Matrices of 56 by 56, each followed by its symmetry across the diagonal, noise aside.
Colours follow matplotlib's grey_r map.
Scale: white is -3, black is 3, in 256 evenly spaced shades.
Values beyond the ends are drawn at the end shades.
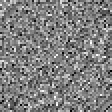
symmetric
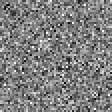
symmetric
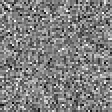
antisymmetric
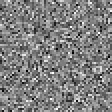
antisymmetric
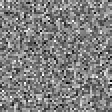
neither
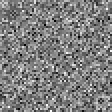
symmetric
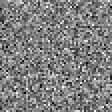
antisymmetric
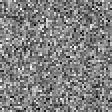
neither
